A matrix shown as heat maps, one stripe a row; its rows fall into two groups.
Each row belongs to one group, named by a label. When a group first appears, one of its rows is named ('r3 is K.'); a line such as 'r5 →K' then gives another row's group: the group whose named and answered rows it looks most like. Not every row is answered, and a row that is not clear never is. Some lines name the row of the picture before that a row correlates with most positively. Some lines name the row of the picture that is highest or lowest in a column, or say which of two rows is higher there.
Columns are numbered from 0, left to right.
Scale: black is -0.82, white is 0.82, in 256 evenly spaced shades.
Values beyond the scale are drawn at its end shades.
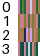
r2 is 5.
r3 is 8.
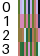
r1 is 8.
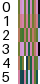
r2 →8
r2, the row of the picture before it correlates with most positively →3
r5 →8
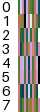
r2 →8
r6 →8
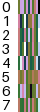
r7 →8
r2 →8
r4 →5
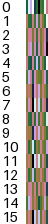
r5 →5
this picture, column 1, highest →0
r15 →5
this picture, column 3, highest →0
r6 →5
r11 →5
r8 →8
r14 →5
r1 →8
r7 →5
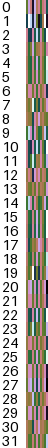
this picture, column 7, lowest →1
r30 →5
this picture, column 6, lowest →1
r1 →5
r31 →8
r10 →8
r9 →5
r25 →8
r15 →8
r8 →5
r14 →5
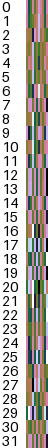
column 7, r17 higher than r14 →No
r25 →8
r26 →5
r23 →8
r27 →5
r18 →8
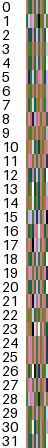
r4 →8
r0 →8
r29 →8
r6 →8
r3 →8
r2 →8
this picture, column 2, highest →15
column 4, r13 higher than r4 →No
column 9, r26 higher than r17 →No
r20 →8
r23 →5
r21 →5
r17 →5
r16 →5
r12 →8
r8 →5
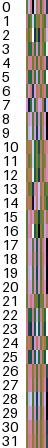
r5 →8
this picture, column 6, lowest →16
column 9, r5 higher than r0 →No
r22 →8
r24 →5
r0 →5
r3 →8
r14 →5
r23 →8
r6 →5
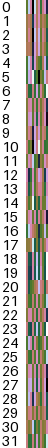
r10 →5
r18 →8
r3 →5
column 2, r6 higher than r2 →No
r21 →8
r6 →8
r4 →5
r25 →8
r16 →5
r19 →8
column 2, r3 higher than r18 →Yes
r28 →5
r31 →8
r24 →5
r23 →8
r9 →5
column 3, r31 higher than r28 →Yes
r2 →5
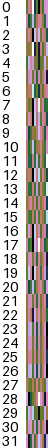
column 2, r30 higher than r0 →Yes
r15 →8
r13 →8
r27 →8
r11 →8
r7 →5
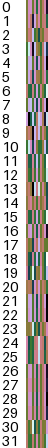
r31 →8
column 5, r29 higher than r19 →No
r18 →8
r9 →5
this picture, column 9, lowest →8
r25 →5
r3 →5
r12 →8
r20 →5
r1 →5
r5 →5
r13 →5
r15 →8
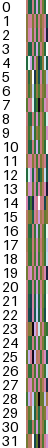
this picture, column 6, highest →14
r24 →8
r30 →8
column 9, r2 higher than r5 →Yes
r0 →8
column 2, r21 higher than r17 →No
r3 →8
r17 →8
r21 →8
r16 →8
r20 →8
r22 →8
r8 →8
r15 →5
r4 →5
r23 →5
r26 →8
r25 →5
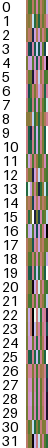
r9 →8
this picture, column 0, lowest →13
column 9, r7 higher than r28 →No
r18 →8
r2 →5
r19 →8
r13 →5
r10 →8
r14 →5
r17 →5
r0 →8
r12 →5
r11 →5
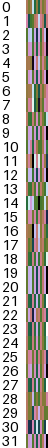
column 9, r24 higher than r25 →No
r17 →5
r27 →8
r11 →5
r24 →8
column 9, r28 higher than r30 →Yes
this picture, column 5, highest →30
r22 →5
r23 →8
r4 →5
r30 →8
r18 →8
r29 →5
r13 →8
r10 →5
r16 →5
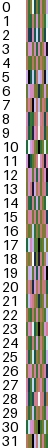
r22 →8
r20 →5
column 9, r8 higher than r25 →No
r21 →5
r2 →8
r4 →8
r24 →8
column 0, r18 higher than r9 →No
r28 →5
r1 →8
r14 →8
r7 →5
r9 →5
